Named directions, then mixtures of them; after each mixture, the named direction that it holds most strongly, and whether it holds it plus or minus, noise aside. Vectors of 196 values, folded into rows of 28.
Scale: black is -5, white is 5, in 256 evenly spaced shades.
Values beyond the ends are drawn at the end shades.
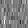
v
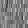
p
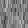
p, minus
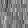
p, plus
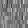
p, plus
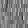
p, plus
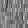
p, plus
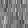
p, plus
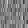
p, minus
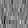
v, minus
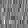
v, plus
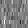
v, plus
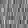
v, plus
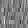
v, plus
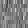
p, plus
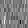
v, plus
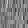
p, minus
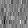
v, minus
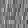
p, minus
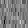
v, minus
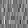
v, plus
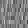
p, minus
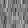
p, minus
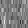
v, plus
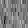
v, minus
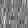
v, plus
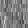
p, plus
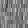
p, plus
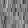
p, minus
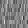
p, minus
